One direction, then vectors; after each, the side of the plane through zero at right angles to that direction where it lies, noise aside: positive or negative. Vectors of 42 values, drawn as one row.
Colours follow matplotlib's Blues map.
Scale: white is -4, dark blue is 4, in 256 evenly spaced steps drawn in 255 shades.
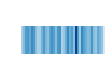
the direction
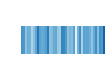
negative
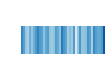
negative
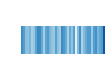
negative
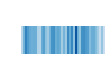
positive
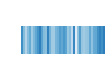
negative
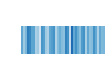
positive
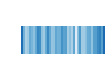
negative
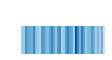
positive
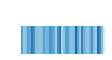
positive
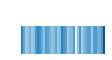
negative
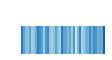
negative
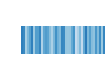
negative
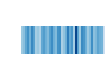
positive
